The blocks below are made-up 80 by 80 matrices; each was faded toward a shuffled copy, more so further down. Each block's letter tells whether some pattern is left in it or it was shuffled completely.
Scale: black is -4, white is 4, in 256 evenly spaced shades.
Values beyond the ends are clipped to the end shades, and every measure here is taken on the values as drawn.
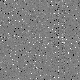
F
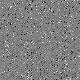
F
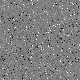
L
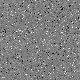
L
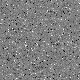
L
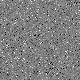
L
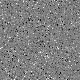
L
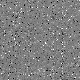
F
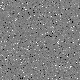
L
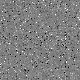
F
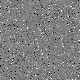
F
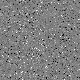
F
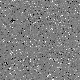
F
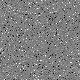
L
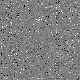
F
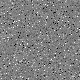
L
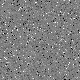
L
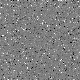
F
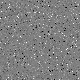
L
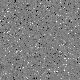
L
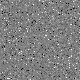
F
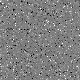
F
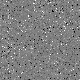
F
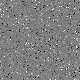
L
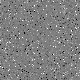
F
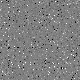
F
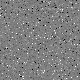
L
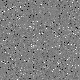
F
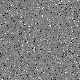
L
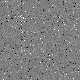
F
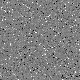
L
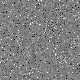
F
